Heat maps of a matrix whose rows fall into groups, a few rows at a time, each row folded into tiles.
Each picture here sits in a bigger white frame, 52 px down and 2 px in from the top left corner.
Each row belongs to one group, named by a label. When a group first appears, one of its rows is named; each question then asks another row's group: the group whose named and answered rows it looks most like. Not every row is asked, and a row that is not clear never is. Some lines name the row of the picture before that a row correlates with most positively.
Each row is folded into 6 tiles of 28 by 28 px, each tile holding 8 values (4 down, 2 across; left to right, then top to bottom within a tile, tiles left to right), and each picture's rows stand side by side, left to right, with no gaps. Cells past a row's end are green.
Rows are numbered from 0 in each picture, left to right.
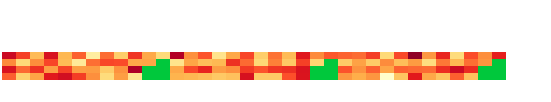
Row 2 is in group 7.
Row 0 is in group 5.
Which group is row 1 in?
7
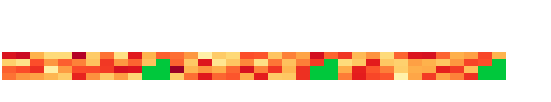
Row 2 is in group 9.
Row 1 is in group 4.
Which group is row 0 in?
7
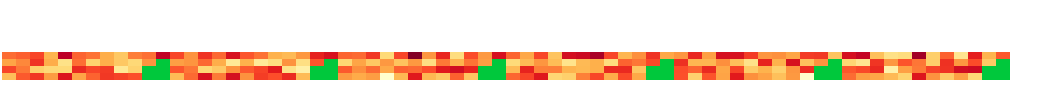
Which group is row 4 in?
5
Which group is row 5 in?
7
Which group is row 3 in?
9
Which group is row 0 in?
4
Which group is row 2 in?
7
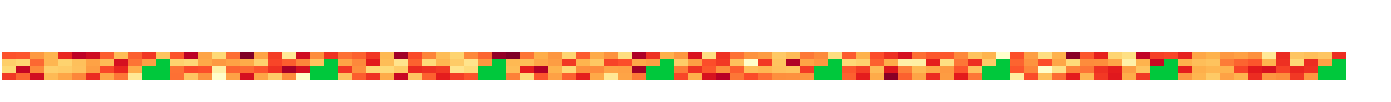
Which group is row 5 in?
9
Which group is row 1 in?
7
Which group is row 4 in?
5
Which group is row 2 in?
4
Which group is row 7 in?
7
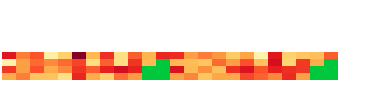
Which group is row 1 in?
7
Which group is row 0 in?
7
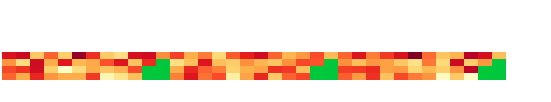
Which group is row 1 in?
9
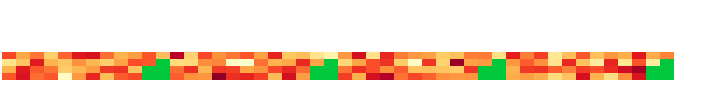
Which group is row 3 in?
7
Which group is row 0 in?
9
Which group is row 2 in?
5
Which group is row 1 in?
9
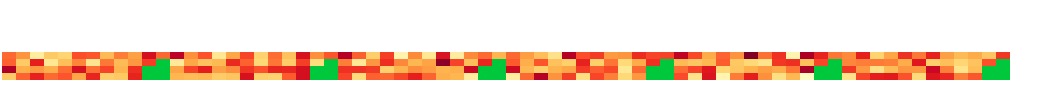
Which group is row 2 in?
5
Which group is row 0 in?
4
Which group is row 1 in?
7
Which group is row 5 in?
4
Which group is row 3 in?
4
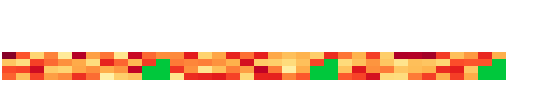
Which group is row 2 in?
9
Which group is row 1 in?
4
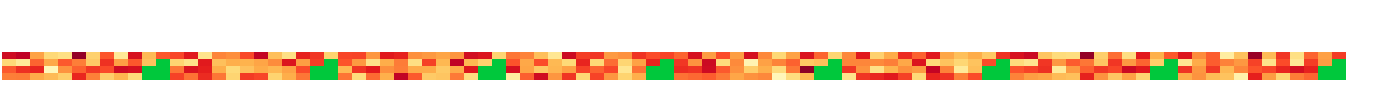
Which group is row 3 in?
4
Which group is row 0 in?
7
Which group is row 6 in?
7
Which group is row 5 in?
4
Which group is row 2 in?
5
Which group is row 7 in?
7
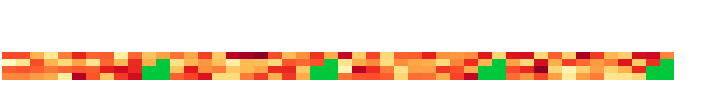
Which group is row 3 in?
5
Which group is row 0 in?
7
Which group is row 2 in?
9
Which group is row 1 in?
9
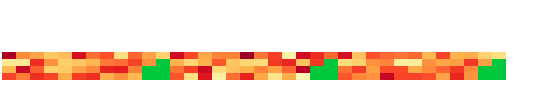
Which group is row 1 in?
5
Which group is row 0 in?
9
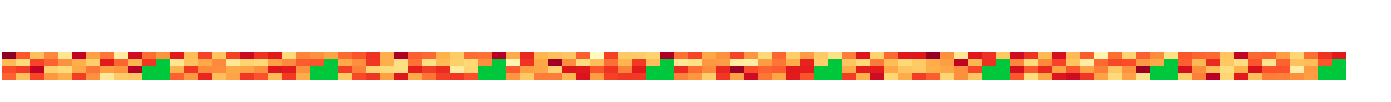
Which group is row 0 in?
5
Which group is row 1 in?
9
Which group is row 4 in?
7
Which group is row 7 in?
4
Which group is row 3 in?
7
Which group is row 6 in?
5
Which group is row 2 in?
4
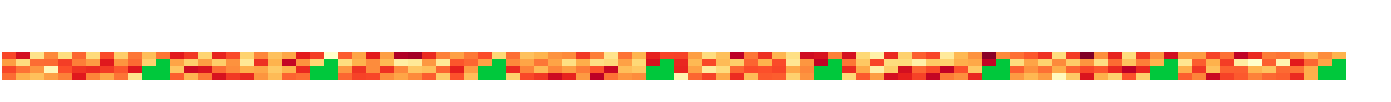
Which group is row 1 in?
5
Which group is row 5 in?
4
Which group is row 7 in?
9
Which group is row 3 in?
4
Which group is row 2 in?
9
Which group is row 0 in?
7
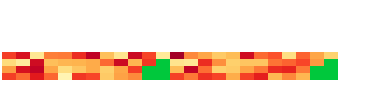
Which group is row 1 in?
9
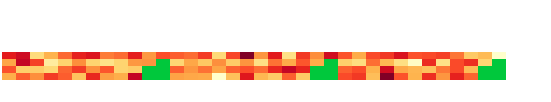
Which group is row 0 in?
4
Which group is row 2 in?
9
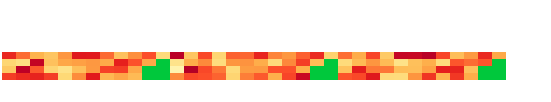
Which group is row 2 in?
9
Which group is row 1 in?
9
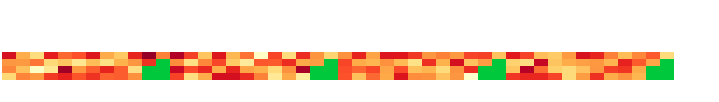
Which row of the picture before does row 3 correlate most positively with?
0
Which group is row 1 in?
5
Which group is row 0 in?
4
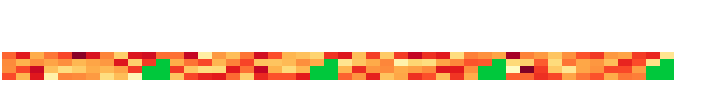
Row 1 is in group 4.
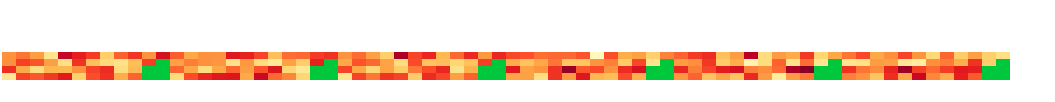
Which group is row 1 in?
4
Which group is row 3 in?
7
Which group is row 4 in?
7
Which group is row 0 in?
4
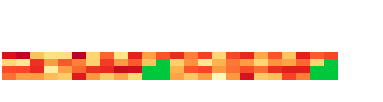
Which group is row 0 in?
7
